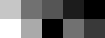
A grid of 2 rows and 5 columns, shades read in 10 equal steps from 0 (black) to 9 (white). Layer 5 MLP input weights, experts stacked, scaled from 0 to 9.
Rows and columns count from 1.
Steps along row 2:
down down up down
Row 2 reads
9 6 0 4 2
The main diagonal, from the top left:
7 6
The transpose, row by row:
7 9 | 4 6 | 3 0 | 1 4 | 0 2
